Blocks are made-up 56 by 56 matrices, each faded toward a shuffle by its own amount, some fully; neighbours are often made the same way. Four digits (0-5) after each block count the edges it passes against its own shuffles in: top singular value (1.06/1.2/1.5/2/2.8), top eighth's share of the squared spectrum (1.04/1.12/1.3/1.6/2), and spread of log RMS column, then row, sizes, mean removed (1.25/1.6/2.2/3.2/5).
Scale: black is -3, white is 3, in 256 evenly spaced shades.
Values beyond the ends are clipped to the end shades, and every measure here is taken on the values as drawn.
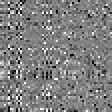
4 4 2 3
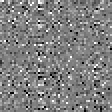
4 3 2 2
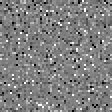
2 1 0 0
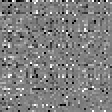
4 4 2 2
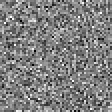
2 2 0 0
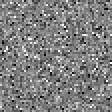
0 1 0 0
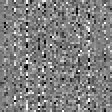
2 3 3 0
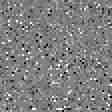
2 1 0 0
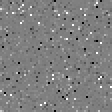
0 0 0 0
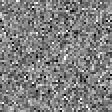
1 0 0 0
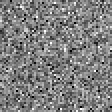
0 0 0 0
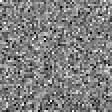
2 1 0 0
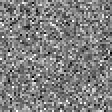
2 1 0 0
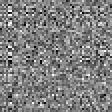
4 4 2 2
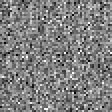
3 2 1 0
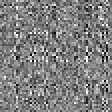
4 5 3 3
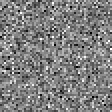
3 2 0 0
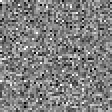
3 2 1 1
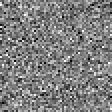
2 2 0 0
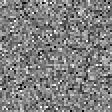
1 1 0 0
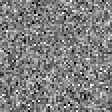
0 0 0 0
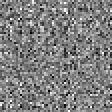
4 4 2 2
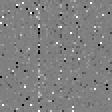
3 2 0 0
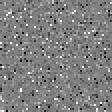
0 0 0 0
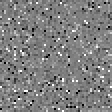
2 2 0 0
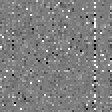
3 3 1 0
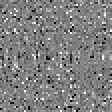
3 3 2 1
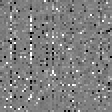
4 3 2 1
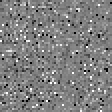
2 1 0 0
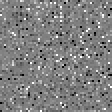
2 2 0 0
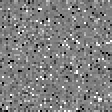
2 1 0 0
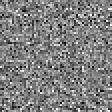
0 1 0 2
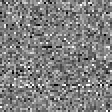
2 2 0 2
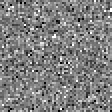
0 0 0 0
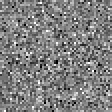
0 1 0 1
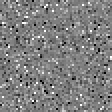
1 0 0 0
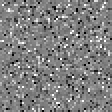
0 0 0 0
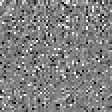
4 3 1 1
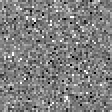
0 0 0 0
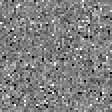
0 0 0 0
